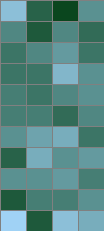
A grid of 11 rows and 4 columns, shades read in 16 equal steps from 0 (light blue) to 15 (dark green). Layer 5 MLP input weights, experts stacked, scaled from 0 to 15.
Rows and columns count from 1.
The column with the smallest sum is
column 3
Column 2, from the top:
12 13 8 10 10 9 5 4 7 9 13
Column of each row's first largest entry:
3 2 1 1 2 3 4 1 4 1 2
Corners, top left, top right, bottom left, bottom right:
2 7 0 4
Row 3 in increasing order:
6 8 10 10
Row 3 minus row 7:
3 3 2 0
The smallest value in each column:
0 4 2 4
